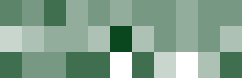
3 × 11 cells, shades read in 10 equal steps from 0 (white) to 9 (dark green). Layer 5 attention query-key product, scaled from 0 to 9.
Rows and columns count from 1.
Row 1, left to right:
6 5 7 4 5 4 5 5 4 5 5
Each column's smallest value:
2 3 4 4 3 0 3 2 0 3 3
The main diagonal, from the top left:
6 3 5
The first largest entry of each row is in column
3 6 1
